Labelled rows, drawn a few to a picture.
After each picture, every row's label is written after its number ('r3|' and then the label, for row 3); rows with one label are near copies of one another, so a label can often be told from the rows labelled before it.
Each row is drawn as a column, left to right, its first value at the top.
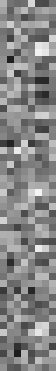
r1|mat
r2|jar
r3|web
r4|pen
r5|mat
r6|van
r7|van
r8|pen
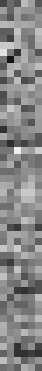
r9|van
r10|jar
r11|web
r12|mat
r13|mat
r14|web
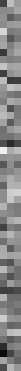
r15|web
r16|mat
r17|mat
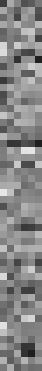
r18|van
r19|mat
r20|jar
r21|web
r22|web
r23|jar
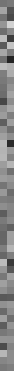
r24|pen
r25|jar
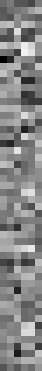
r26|jar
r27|jar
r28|web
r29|van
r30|van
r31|pen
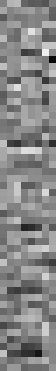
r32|pen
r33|mat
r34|mat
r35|web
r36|web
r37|web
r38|van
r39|jar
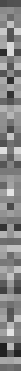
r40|web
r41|van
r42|web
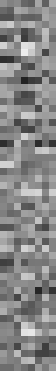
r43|jar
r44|jar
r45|pen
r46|van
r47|van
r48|mat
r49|web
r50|mat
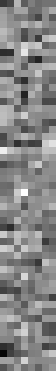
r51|web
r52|web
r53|mat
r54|van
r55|jar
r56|jar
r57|pen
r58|pen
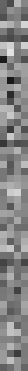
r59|jar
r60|van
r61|mat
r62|jar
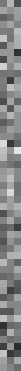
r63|pen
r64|mat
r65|web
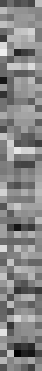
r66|van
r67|pen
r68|web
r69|web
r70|web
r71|mat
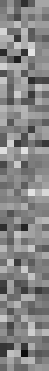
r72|web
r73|pen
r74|jar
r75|web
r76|van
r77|mat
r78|mat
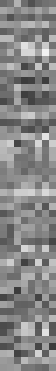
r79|pen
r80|pen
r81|mat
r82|van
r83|van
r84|pen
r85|van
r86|pen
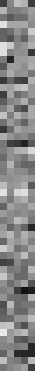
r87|van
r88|jar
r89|mat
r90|mat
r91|web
